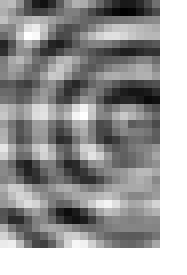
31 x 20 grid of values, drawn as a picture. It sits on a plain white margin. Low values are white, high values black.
Concentric rings centre on the middle right. The bottom right is the smoothest part. On average the colour sits 50% of the way up the scale. Stripes running across repeat 6 times from top to bottom.
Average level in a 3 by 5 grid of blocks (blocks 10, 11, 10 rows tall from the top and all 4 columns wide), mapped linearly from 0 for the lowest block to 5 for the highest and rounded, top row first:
0 3 3 3 3 | 2 1 1 4 5 | 1 3 3 0 0
